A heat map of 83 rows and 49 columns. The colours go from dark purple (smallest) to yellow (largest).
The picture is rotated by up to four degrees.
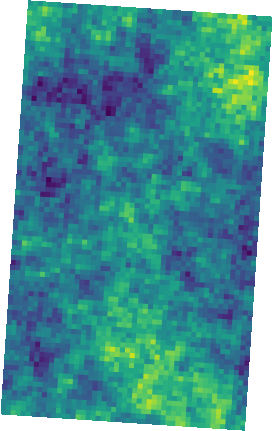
No single row or column stands out from its neighbours. There are no regular stripes. The halves do not mirror each other. The texture is blotchy. The ninth with the highest average is the top right. The histogram is bell-shaped.
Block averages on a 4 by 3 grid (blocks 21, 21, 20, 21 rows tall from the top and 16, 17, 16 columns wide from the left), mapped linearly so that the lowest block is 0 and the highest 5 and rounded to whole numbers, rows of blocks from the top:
115 | 021 | 130 | 143
